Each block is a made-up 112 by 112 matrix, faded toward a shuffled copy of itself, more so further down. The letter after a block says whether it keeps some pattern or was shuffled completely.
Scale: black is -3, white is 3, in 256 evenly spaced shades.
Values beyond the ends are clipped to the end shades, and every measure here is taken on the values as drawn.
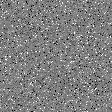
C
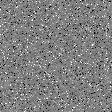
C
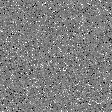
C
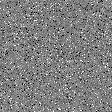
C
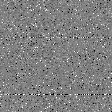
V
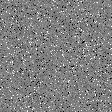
C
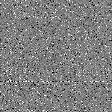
V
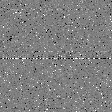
V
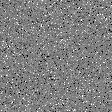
C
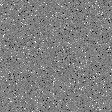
C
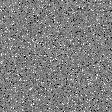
C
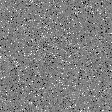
C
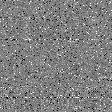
V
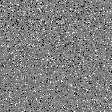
V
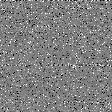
V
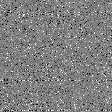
V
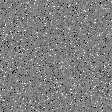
C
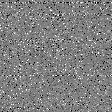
V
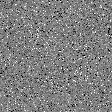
C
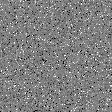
C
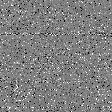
V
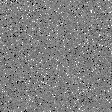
C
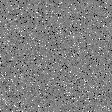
C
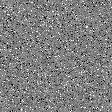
C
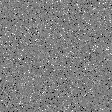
C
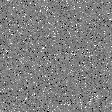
C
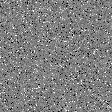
C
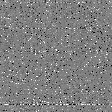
V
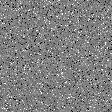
C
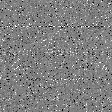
V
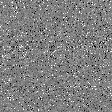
V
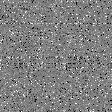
V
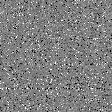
V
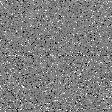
V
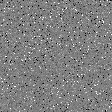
C
